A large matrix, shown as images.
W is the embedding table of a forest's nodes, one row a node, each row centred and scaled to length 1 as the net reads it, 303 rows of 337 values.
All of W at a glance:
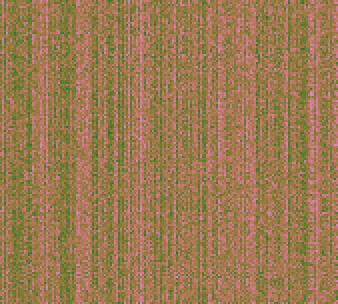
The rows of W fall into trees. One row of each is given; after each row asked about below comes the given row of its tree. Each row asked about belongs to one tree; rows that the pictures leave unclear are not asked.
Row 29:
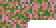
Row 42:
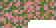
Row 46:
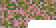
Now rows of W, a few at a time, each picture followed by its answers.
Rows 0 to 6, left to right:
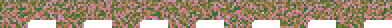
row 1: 29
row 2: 29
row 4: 42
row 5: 46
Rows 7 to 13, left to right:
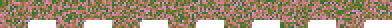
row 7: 42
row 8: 46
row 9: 29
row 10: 46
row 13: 46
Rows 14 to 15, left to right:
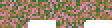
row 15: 42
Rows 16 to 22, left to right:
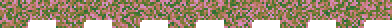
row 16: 29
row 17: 29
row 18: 29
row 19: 29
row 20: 46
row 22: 42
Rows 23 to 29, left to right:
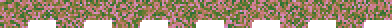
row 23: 29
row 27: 46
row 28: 42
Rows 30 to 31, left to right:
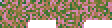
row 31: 46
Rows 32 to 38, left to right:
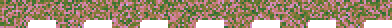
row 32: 46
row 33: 46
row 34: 42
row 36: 29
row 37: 29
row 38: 29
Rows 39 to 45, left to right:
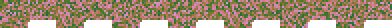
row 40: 29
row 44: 29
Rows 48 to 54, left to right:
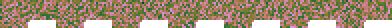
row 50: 29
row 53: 29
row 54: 42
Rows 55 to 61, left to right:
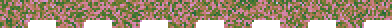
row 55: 42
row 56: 29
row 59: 46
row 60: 42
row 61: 29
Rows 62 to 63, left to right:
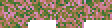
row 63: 29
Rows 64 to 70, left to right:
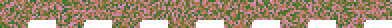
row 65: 46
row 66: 29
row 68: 46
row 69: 46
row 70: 46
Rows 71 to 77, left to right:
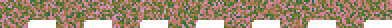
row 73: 42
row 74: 29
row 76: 46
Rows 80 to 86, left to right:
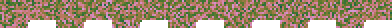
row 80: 46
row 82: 46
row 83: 29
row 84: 29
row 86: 46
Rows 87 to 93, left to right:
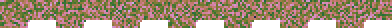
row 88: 46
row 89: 42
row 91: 29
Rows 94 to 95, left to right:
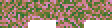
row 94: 29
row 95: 29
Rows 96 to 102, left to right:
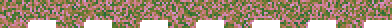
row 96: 46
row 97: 29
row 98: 29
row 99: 29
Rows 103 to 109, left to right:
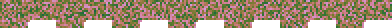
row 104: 29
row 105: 29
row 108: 29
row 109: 29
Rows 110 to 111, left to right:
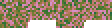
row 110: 29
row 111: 46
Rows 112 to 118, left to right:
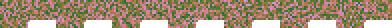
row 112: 29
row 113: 29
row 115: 46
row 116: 29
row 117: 29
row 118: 42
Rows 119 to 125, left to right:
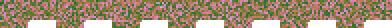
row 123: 29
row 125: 29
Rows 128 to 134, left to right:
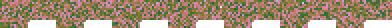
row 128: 29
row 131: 42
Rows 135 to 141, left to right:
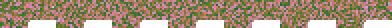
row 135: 42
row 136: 29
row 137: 29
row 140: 29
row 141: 46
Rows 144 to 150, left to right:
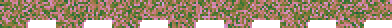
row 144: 29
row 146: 29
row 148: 46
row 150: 29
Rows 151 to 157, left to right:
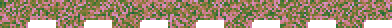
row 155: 29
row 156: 29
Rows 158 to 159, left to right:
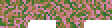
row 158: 46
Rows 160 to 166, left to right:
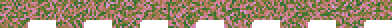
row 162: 42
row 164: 46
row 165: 29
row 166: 42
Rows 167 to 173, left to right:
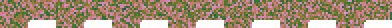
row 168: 29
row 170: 29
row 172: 42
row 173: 46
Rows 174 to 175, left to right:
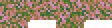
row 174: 29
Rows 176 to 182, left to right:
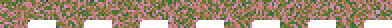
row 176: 46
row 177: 29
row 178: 46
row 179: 42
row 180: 29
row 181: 29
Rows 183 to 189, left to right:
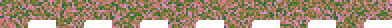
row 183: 29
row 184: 46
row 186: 46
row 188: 46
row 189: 29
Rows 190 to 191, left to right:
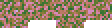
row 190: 42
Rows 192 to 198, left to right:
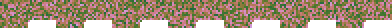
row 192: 29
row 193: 29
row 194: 46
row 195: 46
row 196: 46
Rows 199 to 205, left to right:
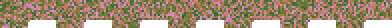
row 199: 42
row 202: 29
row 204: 46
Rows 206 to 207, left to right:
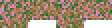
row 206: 29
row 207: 29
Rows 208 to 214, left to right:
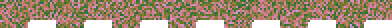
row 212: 46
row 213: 46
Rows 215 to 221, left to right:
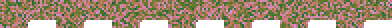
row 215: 46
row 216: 29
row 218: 46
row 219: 29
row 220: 29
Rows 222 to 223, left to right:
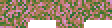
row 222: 46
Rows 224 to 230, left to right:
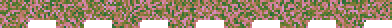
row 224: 46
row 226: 29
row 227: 46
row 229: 29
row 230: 46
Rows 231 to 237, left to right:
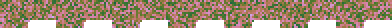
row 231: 42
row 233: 46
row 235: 46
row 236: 29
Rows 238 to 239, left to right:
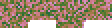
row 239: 29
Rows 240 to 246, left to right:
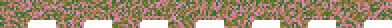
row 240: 29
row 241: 46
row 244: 46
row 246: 29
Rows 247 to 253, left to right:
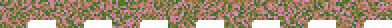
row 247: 29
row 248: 29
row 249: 46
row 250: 29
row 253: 29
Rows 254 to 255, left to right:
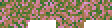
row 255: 42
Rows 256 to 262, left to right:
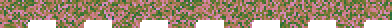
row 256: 46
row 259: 46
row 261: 29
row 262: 46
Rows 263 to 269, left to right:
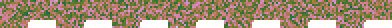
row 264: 46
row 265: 46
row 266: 42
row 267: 29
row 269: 46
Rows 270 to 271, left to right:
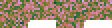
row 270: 42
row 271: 29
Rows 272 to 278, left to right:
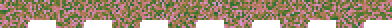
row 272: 46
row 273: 46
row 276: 46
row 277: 46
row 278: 29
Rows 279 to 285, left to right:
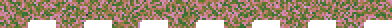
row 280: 42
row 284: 42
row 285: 29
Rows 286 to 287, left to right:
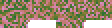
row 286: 46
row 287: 29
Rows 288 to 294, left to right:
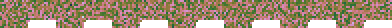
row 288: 29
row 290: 46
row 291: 46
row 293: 46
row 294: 46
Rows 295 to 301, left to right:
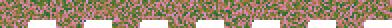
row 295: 29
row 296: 46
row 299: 46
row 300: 46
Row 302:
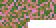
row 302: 29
